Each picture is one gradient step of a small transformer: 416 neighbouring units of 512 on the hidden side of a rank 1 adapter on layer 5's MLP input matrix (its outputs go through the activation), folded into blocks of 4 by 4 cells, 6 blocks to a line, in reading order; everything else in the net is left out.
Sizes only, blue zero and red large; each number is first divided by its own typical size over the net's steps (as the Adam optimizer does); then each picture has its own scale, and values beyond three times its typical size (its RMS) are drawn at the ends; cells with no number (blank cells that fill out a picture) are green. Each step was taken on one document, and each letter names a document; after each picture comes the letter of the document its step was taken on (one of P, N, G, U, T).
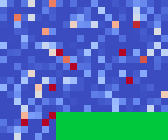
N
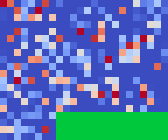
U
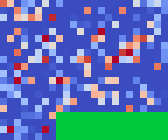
U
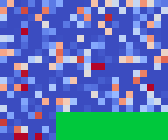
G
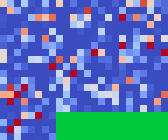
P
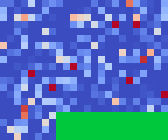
N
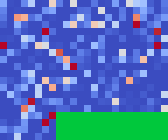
N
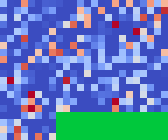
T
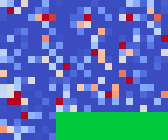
P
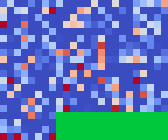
T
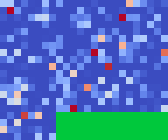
P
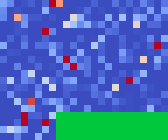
N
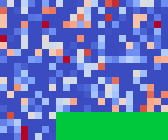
G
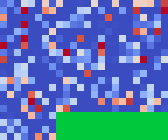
T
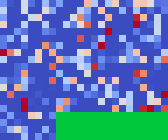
G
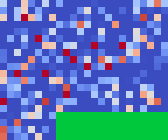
U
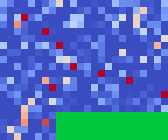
N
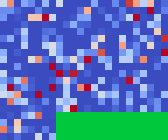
P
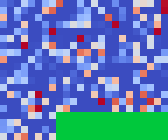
T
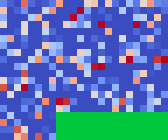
G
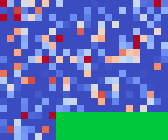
U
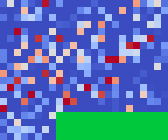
U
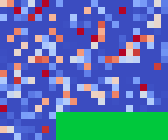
U
